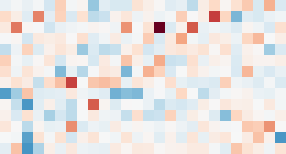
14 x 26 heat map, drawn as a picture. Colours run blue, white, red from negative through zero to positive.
Mirror symmetry: none. Average level on the scale: 50%. Histogram: heavy tails on both sides. Slope: none.
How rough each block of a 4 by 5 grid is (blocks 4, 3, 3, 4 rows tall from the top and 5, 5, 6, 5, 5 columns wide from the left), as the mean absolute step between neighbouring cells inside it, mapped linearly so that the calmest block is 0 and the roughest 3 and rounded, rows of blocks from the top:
21232
12311
33210
22112
